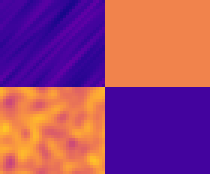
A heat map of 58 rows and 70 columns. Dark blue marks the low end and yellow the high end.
The table splits into 2 rows of 2 panels. Panel 1,1: very low, slanting up to the right, faint in contrast. Panel 1,2: high, flat. Panel 2,1: high, blotchy. Panel 2,2: very low, flat.
